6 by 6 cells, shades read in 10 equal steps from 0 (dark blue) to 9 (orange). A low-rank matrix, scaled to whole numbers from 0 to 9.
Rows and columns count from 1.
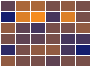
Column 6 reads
4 4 5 2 0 4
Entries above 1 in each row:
6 5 6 6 4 6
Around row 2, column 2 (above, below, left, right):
6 3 0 9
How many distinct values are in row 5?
5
